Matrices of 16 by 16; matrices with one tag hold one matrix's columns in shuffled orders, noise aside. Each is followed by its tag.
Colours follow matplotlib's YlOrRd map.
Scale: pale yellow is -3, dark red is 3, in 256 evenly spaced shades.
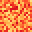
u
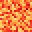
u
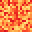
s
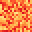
u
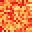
s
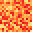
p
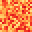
p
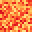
p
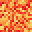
u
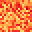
u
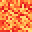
u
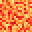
p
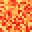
p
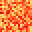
p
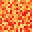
p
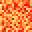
u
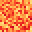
p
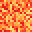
u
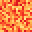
s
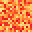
p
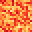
s
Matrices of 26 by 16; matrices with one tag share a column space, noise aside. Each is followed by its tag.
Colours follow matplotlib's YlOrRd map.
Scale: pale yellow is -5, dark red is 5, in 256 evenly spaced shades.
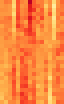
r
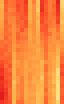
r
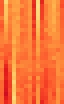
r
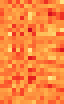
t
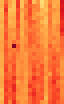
r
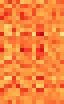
t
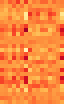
t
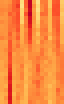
r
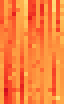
r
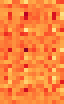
t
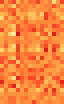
t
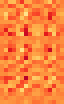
t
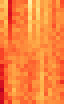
r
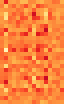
t
